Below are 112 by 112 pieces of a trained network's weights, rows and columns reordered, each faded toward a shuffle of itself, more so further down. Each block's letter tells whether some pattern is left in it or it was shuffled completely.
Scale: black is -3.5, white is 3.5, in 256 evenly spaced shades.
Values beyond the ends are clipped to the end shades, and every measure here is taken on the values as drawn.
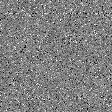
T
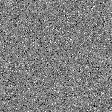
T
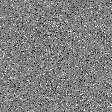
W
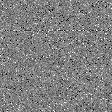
T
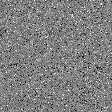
T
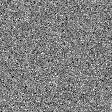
T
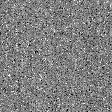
T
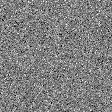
W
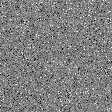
W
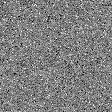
W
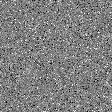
W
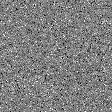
W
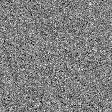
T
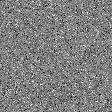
W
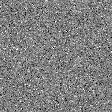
W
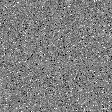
W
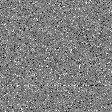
T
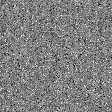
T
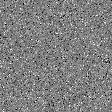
W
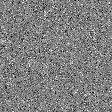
W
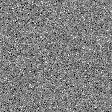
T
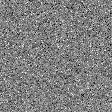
W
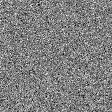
W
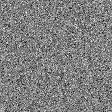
W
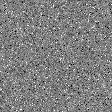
W
